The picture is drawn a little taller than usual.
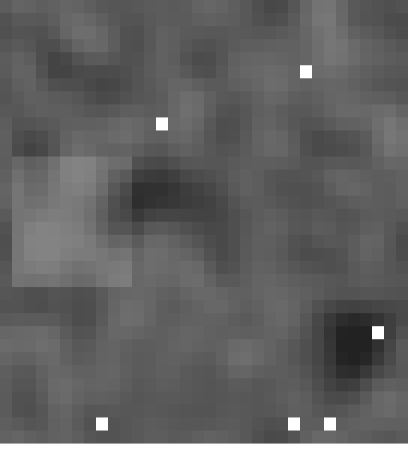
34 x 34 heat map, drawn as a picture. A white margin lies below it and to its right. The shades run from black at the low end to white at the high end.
Lone odd cells: 6, each higher than its neighbours. Histogram: skewed, a long tail of high values. Calmest part: bottom middle. Roughest part: bottom right. Dips: two. Ninth with the highest average: middle left. Odd patch: higher, in the middle left.
